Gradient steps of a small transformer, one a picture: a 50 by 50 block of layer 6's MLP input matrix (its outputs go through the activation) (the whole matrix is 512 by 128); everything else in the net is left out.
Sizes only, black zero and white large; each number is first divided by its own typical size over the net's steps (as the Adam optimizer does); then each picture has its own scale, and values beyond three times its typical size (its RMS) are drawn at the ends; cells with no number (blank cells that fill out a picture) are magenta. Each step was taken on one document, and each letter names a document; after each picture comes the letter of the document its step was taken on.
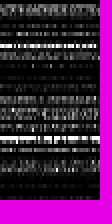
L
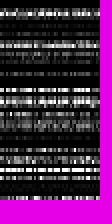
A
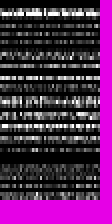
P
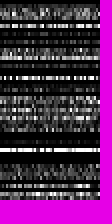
P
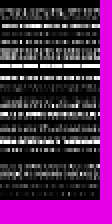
P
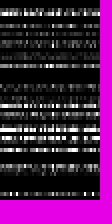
L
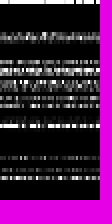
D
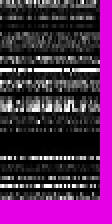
D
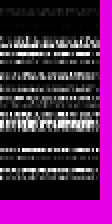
A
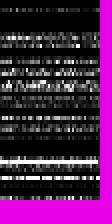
D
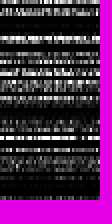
D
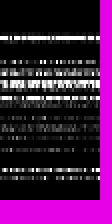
D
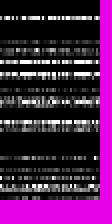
A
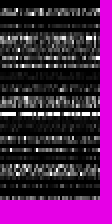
L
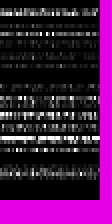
L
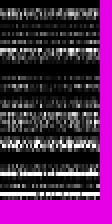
P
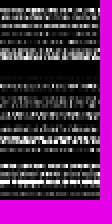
P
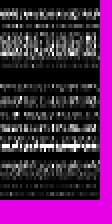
L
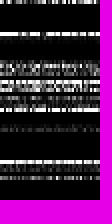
D
